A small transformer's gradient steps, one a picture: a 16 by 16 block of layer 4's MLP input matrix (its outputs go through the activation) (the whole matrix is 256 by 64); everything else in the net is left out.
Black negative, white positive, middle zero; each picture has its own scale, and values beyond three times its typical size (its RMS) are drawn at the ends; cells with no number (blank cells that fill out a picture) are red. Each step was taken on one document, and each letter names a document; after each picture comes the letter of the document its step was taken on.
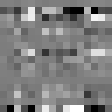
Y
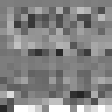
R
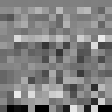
R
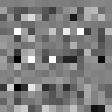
Y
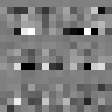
Y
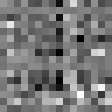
R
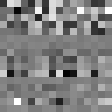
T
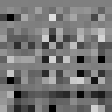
R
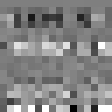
R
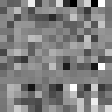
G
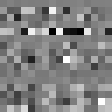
Y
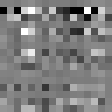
Y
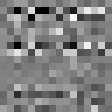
G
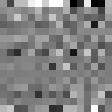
G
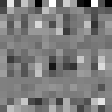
T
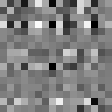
T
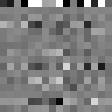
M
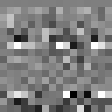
R
